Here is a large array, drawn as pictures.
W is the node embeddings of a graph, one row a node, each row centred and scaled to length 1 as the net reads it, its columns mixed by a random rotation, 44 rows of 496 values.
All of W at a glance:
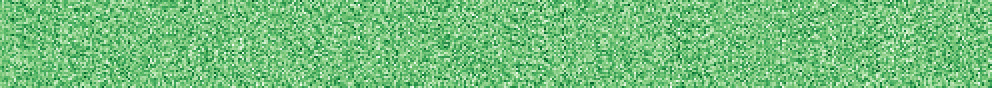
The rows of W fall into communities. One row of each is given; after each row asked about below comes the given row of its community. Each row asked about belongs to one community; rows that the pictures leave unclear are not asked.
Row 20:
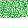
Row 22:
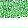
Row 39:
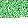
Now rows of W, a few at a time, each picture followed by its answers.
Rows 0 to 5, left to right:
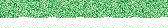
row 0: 39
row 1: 22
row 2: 22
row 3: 39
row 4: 39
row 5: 39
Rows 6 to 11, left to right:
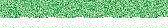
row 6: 20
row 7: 22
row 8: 20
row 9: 22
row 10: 22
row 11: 20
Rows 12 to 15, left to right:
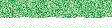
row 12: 39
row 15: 20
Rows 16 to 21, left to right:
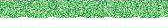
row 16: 20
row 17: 22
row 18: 39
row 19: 39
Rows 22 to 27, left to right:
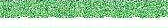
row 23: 39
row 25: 20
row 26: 22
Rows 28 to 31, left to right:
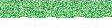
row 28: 39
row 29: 20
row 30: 20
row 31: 20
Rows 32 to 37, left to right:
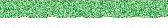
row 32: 22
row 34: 39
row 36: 39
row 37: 20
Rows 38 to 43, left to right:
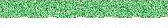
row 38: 39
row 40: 22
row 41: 22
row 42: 22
